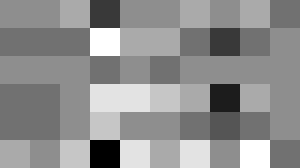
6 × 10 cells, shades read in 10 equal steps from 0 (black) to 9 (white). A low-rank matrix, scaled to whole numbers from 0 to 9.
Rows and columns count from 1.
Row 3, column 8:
5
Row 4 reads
4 4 5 8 8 7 6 1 6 5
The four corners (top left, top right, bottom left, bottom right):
5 4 6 4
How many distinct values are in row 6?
7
